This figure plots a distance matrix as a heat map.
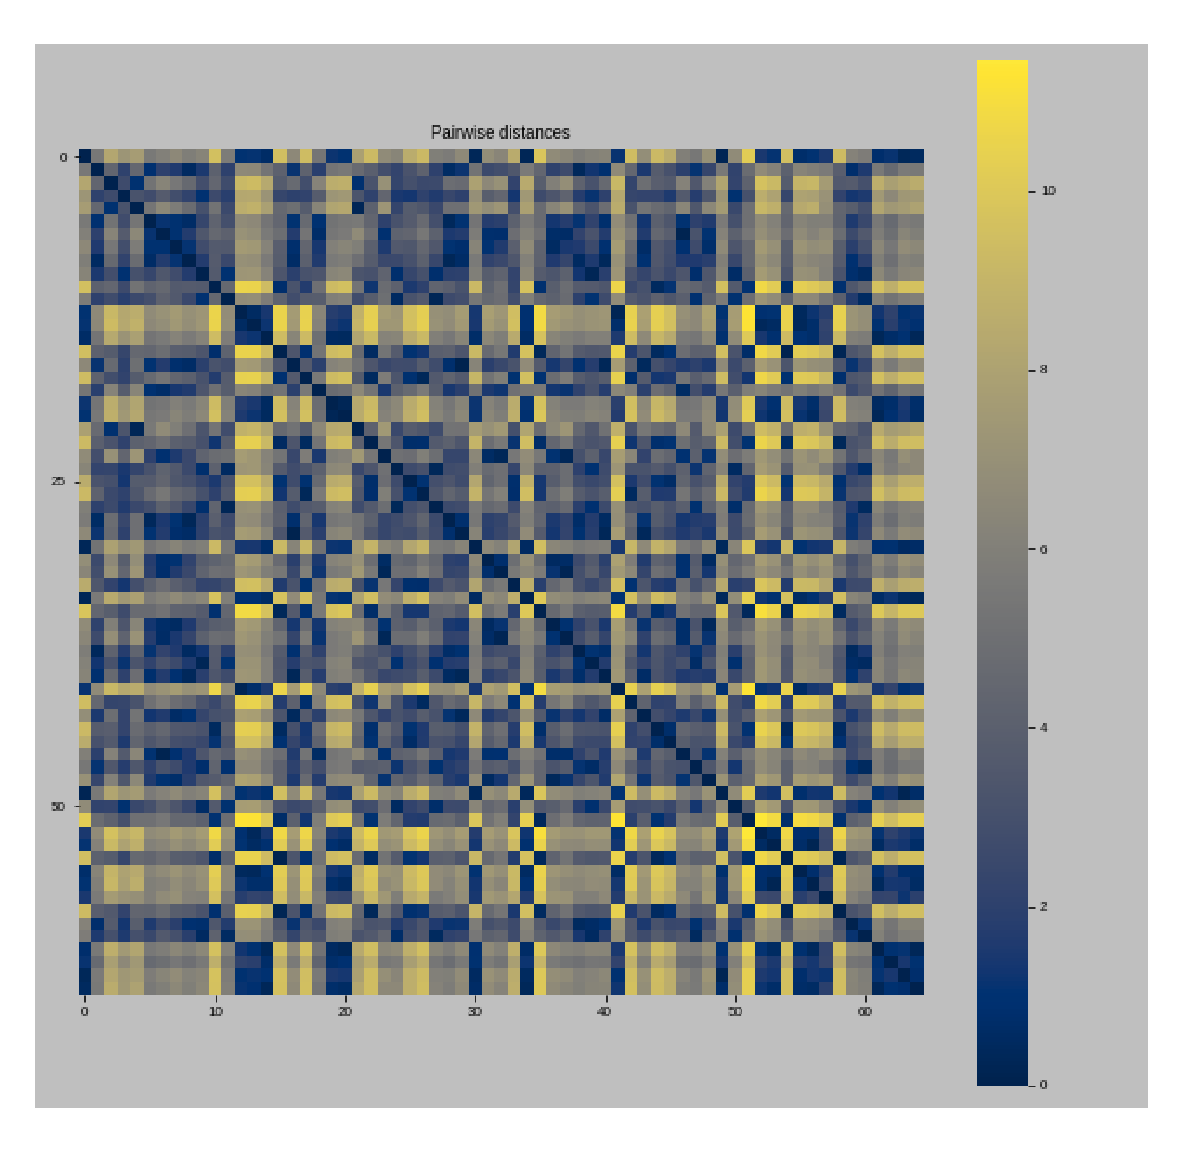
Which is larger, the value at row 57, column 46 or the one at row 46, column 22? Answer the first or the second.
the first
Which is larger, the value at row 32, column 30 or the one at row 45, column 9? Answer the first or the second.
the first
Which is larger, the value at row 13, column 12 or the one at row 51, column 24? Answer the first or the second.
the second
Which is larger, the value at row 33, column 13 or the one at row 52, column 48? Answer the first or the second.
the first
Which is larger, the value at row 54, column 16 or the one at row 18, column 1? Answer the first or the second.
the first
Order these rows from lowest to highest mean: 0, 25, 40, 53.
40, 25, 0, 53
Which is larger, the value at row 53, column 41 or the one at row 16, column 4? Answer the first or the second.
the second
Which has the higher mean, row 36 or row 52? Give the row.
52
